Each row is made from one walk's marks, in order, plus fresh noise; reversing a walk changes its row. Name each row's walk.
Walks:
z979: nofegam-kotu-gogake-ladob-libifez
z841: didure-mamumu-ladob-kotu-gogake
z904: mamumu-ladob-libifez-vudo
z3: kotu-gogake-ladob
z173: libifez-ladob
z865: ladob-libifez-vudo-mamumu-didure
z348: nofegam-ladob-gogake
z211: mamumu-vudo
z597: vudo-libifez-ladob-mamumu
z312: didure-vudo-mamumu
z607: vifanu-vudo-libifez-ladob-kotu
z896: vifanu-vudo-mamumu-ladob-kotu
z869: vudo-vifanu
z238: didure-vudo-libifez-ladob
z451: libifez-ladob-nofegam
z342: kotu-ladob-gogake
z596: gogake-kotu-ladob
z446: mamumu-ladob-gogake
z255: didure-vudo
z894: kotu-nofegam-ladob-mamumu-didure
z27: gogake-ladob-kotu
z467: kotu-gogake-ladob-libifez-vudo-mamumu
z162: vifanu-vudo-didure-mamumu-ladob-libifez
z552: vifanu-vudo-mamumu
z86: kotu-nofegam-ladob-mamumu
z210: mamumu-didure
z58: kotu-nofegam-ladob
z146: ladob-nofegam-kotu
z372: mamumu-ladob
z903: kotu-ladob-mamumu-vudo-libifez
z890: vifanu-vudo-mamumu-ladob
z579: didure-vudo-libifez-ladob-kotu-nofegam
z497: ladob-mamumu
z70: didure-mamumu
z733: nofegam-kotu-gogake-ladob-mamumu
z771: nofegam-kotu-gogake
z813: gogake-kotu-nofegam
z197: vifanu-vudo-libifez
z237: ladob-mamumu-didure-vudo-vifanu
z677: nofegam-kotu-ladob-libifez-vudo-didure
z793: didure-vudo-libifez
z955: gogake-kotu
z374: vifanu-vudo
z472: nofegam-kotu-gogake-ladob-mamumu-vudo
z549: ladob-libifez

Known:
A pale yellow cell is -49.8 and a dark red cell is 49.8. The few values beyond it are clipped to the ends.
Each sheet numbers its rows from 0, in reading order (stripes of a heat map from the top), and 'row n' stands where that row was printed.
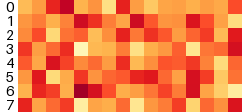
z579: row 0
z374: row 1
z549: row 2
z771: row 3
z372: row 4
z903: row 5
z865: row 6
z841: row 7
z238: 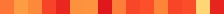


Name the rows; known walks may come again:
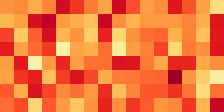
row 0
z374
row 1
z451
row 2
z596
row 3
z841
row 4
z197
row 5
z312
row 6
z372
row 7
z979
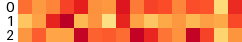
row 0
z238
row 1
z579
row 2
z904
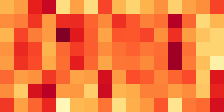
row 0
z813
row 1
z472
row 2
z677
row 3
z467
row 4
z552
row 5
z173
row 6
z58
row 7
z771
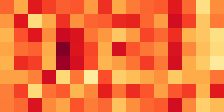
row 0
z890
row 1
z903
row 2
z894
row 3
z255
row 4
z865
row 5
z146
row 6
z549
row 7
z497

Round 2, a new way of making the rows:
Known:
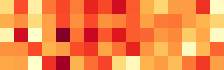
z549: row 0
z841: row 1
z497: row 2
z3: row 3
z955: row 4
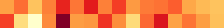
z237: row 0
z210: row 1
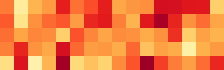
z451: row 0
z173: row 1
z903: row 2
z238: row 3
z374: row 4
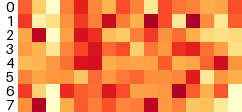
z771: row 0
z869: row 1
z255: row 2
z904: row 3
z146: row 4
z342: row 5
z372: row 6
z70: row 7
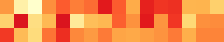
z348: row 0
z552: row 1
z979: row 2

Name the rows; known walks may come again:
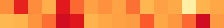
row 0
z238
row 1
z146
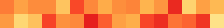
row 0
z903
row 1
z27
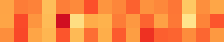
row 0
z467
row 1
z890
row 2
z162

